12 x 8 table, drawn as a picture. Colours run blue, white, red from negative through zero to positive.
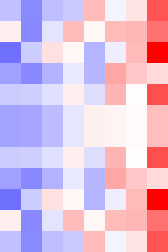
Calmest part: middle left. Slope: up to the right. Mirror symmetry: top to bottom.
